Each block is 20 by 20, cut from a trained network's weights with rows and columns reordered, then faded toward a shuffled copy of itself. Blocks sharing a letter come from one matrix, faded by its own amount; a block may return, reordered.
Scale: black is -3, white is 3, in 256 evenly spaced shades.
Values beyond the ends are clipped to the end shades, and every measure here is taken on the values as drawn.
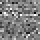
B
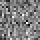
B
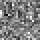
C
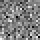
C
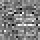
B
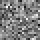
C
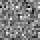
C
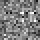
C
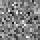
B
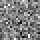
C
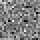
C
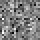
B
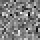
C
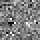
B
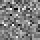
B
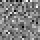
B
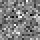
C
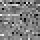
B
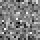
B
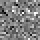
B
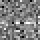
B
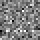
C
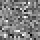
C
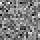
C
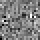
C
